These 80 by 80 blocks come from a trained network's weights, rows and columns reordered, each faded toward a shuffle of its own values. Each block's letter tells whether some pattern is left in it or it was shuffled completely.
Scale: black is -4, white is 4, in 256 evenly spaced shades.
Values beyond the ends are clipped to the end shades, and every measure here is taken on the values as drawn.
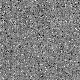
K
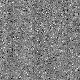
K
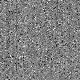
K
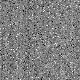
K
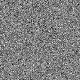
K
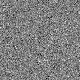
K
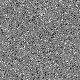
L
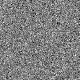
K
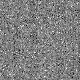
K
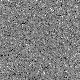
L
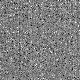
K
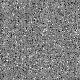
K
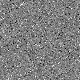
L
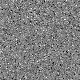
L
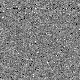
K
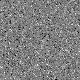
L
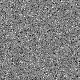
L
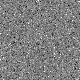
L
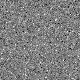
L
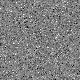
L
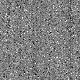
K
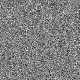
K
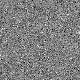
K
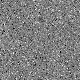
L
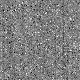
K
